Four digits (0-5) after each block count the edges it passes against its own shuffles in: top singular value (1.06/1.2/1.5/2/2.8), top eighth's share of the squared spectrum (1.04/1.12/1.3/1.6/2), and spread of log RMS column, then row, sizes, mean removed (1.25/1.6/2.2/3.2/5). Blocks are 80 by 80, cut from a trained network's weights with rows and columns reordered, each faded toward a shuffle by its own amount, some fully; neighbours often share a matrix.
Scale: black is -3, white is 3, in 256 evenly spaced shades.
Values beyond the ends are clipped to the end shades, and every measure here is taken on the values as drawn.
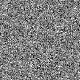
2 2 1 1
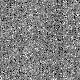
2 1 0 0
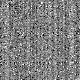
3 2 0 2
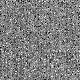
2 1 0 0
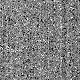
2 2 0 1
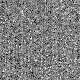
2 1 0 0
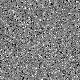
0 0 0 0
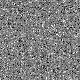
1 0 0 0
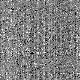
3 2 0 2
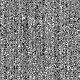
3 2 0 2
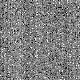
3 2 0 1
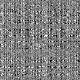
4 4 1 4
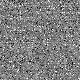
1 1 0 0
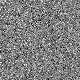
0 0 0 0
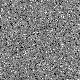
0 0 0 0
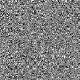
3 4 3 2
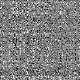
2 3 3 0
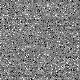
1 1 1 0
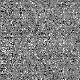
2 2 2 0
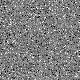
0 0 0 0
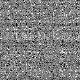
3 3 3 0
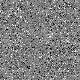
1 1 1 0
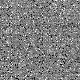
1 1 1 0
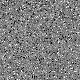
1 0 0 0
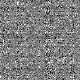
2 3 3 0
